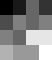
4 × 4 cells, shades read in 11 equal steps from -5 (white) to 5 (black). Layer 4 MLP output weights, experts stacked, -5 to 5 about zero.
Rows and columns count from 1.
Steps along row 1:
down down up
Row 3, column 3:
-4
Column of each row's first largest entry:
1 1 2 2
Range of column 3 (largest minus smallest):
5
